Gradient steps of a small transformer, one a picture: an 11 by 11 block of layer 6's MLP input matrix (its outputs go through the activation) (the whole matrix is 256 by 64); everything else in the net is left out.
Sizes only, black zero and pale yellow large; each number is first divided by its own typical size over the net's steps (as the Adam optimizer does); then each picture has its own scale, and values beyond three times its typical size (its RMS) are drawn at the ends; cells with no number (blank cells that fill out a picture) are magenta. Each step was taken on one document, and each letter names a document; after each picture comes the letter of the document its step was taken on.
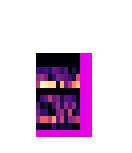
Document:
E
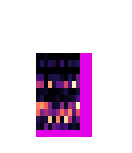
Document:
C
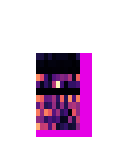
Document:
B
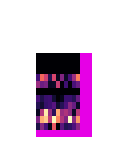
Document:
B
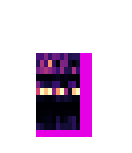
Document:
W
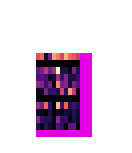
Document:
W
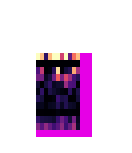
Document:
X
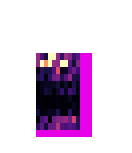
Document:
X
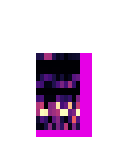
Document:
C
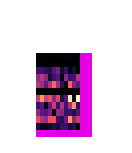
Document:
E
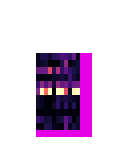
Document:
W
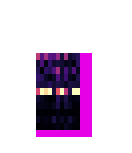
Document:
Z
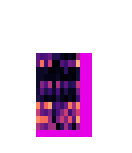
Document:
C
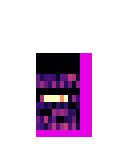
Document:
E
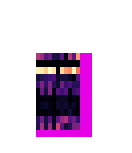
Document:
X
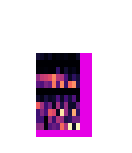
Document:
E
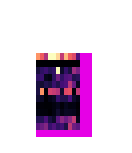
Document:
X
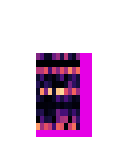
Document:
X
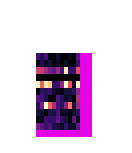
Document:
C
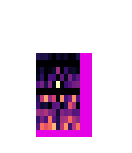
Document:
E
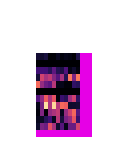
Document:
B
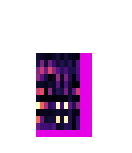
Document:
Z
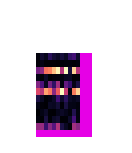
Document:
W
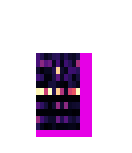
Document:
Z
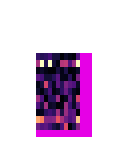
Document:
C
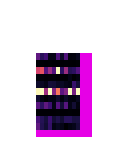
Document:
Z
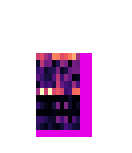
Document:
W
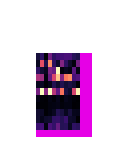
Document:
X
